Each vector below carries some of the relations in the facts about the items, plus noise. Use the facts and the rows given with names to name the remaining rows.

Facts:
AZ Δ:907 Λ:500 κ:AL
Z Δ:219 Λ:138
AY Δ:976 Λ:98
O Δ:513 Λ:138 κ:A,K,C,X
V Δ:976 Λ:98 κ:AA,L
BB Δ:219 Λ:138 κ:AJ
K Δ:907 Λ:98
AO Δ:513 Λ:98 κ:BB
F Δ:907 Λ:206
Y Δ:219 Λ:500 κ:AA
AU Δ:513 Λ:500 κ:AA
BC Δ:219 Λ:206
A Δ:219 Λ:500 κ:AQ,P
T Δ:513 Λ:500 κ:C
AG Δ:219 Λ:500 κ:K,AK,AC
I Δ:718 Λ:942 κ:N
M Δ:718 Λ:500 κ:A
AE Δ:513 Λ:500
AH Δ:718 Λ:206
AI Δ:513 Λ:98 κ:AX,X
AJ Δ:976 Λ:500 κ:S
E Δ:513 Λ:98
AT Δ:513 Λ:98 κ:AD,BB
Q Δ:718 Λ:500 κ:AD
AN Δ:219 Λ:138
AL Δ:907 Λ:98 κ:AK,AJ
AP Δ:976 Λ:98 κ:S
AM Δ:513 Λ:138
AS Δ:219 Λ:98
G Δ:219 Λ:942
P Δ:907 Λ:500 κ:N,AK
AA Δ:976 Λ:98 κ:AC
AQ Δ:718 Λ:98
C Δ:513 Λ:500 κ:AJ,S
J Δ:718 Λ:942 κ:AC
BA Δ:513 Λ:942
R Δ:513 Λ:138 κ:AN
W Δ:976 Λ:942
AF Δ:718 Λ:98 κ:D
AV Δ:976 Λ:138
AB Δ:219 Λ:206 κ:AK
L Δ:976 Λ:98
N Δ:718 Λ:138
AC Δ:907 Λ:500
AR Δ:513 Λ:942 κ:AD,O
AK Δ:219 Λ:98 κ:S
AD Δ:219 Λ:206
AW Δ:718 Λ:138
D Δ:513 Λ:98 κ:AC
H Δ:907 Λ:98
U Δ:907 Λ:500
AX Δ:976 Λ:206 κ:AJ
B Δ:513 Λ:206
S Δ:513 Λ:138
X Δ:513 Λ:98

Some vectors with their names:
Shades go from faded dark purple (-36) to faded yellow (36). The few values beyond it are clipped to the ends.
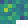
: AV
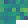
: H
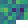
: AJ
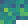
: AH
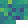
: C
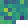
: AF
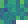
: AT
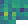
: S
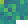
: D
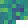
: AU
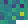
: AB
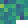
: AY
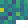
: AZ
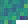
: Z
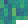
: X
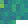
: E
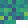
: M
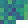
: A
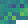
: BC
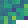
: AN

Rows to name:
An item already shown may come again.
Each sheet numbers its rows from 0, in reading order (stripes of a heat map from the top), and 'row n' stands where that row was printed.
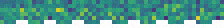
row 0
F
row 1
AF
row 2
AC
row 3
P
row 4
M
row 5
AN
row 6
AV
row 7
N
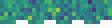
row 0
O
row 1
AQ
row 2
AZ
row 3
AK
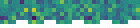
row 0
G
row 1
J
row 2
AR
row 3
W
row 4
AS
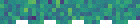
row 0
AS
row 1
BA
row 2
AI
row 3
Z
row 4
R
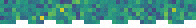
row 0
AL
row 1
AD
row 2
AA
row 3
AE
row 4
K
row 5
A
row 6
AX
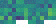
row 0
M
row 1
BC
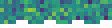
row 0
AG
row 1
AC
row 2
AF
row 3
AP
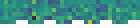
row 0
AM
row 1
I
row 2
BB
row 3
Y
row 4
B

